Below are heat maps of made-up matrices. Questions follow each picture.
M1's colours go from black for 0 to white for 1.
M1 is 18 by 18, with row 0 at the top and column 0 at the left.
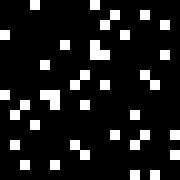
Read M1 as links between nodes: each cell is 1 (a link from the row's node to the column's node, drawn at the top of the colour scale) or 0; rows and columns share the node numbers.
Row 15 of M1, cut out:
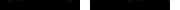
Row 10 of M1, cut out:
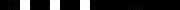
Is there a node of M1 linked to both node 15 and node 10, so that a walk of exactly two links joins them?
yes
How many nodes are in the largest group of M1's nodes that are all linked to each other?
2
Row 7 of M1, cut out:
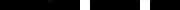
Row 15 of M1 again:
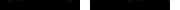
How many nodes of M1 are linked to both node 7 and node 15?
1
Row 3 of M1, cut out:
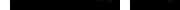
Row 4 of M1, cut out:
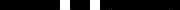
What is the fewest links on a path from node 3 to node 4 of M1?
3
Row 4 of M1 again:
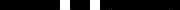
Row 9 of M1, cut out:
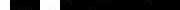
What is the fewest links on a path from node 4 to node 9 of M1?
1
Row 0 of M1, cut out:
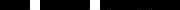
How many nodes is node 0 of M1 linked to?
2
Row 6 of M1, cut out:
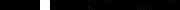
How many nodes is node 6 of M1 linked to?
1
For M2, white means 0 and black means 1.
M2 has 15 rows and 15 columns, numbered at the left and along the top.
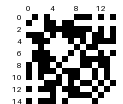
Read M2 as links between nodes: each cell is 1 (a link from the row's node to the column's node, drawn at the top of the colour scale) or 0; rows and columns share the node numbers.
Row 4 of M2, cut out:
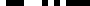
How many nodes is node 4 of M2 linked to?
9
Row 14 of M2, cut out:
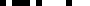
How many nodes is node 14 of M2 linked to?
6
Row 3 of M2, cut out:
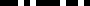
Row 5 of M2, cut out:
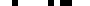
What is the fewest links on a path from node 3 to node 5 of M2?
2
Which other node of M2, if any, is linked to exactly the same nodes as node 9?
node 12
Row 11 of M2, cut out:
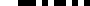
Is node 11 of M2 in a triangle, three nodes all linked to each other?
yes
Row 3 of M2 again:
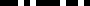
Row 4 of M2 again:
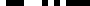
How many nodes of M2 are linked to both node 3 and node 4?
7
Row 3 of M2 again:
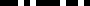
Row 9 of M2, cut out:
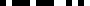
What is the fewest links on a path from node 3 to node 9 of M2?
1
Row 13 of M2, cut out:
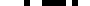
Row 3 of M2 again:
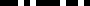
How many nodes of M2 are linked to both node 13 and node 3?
5
